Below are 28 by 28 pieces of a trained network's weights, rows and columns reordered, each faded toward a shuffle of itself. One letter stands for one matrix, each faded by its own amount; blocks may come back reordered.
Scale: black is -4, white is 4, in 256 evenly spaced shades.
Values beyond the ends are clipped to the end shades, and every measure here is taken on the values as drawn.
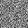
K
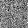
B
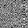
K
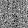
B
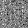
B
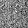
B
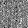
B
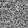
K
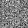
B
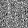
B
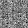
B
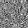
K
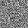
K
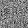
K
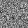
K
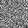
K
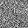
K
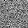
K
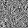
K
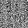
B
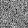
K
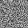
K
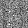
B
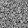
K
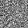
K
